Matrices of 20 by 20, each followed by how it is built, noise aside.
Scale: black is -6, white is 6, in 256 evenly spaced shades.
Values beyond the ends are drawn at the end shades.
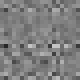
low rank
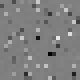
sparse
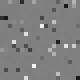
sparse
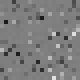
sparse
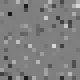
sparse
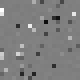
sparse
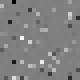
sparse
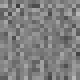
low rank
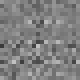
low rank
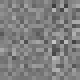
low rank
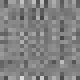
low rank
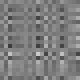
low rank
